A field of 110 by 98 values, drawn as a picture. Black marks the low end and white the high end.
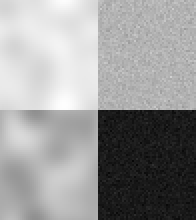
The table splits into 2 rows of 2 panels. Panel 1,1: very high, smooth, faint in contrast. Panel 1,2: high, fine-grained, faint in contrast. Panel 2,1: high, smooth. Panel 2,2: very low, fine-grained, faint in contrast.
